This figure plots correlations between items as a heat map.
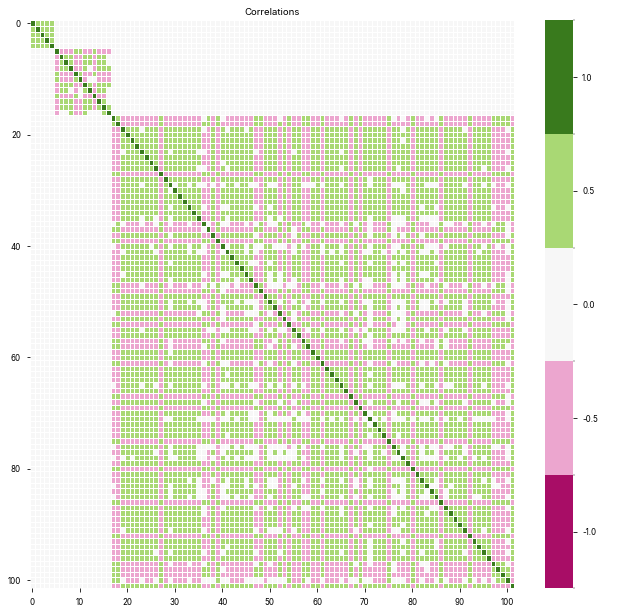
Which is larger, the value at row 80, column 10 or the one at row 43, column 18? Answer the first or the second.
the first
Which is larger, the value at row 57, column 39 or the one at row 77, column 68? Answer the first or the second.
the first
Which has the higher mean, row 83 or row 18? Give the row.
83
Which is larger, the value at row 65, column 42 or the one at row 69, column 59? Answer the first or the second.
the first
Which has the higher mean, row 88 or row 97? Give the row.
88
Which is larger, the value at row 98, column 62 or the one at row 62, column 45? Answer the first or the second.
the second
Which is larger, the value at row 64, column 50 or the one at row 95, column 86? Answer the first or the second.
the first
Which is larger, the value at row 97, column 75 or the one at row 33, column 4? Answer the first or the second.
the first
